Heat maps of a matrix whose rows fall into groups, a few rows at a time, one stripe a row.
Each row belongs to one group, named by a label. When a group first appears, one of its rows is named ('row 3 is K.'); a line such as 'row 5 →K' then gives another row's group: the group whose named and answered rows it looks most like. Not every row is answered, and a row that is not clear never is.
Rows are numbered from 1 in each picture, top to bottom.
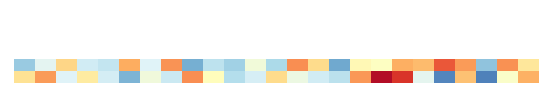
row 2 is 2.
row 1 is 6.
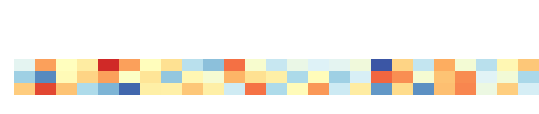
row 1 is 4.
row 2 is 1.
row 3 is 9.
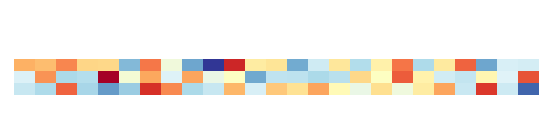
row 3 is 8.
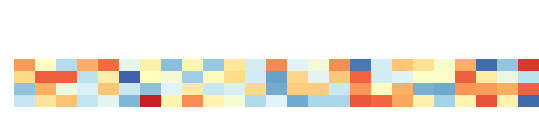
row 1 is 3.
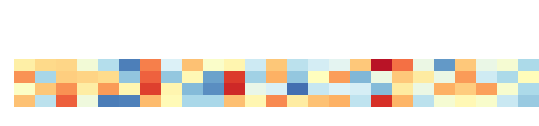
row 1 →2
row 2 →3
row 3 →4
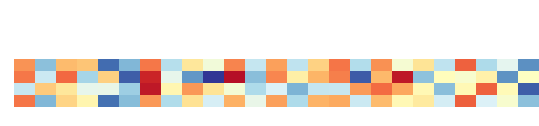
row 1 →3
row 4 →3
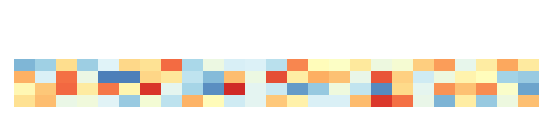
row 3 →4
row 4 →2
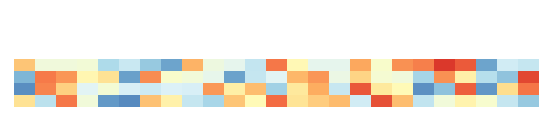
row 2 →9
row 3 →9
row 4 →8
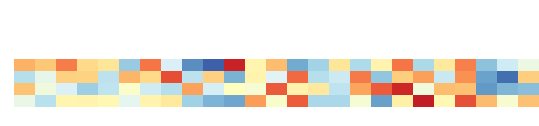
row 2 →6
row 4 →6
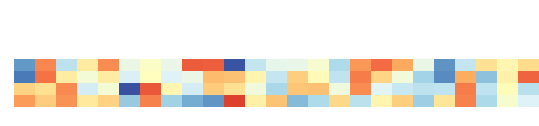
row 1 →2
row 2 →9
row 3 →9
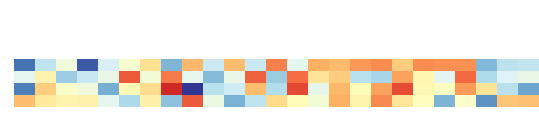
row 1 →1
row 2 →6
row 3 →6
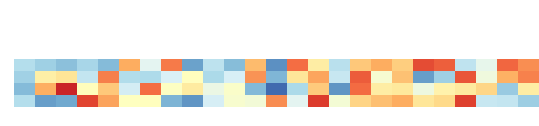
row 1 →6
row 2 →9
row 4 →1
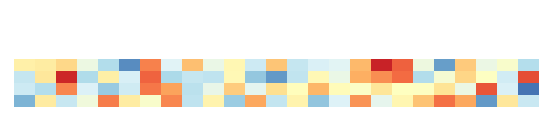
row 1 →2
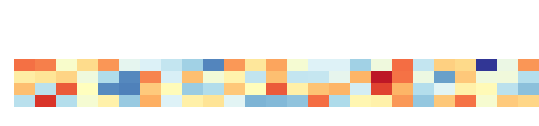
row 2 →2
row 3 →8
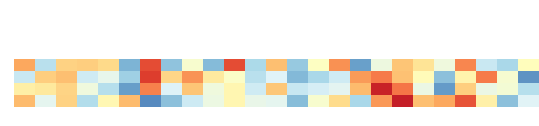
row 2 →2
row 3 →2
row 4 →1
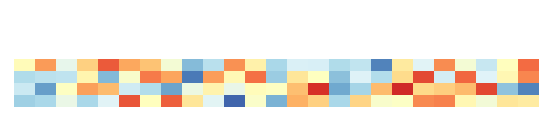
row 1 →4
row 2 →6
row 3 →1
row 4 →6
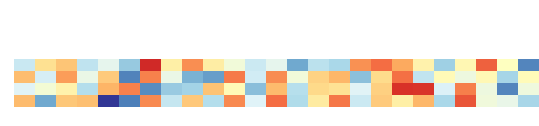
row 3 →1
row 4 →3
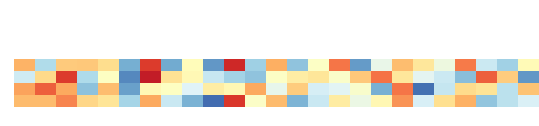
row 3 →9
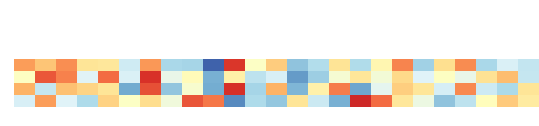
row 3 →3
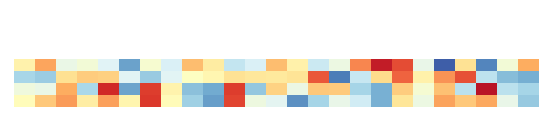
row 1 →2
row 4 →4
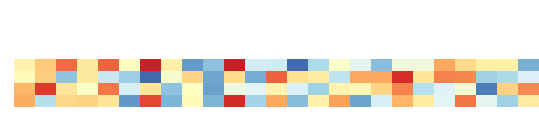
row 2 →1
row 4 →3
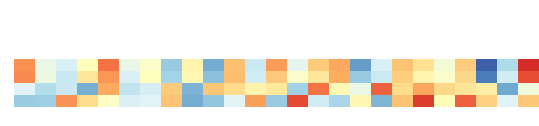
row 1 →3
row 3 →1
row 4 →6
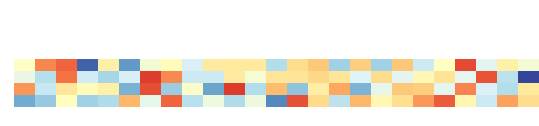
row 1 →9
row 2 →8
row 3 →3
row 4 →6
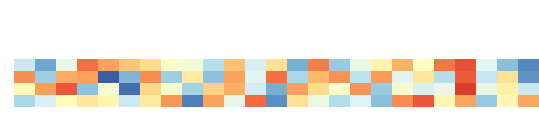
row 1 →1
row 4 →6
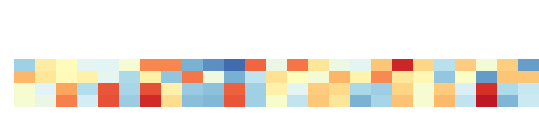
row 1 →6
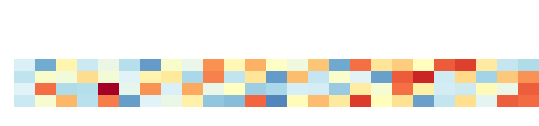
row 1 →1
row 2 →6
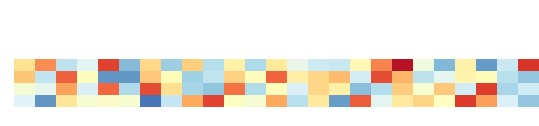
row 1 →2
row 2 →8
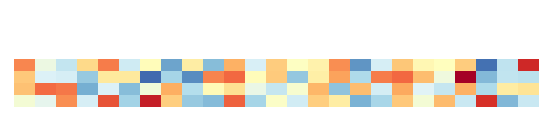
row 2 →1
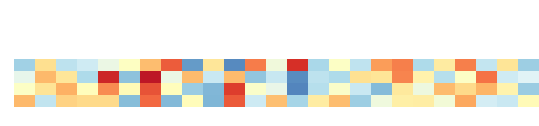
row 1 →6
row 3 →4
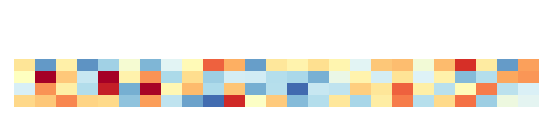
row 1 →1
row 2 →4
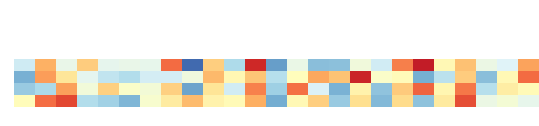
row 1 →6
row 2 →9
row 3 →6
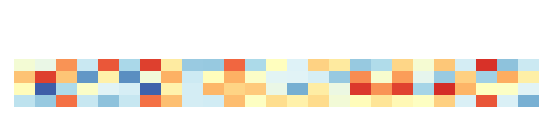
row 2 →9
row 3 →1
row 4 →8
